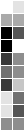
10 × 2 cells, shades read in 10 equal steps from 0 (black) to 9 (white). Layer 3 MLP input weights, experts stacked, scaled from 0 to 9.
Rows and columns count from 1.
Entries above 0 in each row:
2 2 1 1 2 2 2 2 2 2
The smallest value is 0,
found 2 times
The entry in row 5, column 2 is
5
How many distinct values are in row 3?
2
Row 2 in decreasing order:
6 6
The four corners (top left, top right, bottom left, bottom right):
9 8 5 5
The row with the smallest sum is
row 3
